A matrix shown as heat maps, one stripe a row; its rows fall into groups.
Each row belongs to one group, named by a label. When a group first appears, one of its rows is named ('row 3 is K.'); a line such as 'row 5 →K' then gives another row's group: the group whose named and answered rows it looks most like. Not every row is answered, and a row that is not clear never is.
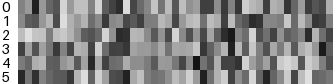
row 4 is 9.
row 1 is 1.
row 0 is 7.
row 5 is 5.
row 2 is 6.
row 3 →5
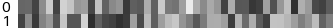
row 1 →5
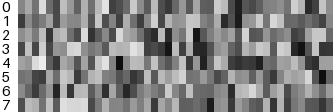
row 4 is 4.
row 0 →4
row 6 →5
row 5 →1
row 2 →9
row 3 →9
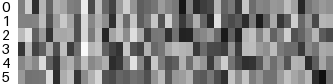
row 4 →4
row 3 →7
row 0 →9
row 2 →9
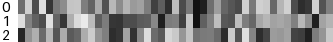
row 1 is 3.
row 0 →9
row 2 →7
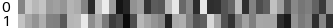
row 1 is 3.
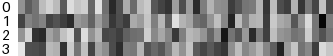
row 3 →3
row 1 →5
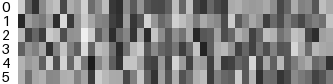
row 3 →4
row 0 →3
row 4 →6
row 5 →6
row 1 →7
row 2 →3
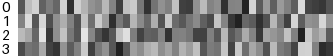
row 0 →6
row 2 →9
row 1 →4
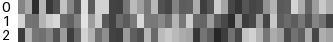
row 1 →3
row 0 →4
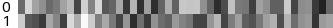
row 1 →3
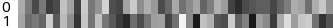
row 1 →1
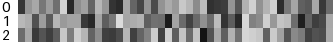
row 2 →7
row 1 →9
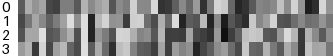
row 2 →9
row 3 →9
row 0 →4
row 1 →6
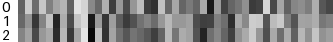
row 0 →6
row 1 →5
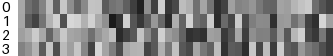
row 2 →6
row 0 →1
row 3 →6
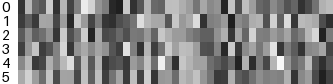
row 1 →5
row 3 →7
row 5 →1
